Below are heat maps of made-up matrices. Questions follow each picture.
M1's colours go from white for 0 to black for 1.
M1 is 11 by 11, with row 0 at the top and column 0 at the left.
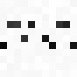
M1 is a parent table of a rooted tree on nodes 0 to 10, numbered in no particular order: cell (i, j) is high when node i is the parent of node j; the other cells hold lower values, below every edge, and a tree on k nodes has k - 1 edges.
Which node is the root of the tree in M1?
5
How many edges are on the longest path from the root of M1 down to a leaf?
2
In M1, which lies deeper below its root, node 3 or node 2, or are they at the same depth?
node 2
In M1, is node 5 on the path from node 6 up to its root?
yes
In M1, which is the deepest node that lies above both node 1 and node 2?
3
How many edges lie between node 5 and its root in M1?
0
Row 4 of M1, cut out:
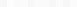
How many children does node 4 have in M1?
0
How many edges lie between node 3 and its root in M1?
1
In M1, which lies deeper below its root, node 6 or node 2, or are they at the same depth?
node 2
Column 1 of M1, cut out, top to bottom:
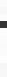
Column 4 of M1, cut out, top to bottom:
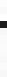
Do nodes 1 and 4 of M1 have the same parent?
yes
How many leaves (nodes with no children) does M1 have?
8
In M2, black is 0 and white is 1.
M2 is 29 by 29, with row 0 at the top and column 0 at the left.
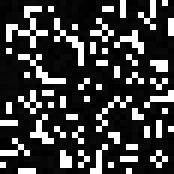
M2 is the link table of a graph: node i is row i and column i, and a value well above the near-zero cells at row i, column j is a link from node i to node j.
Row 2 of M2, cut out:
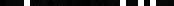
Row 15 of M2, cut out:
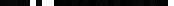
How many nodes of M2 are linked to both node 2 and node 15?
0
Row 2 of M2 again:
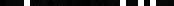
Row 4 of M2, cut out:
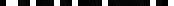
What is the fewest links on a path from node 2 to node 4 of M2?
1
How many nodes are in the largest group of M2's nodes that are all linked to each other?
4
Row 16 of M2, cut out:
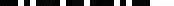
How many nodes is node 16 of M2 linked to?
10
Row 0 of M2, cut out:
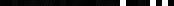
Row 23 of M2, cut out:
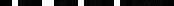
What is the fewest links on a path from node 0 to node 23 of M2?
3
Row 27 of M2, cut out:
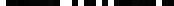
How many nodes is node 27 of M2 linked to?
7
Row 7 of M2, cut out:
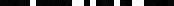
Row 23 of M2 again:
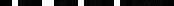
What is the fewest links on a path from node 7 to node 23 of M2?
1
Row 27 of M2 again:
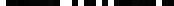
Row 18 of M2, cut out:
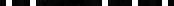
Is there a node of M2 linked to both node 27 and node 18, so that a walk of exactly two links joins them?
no
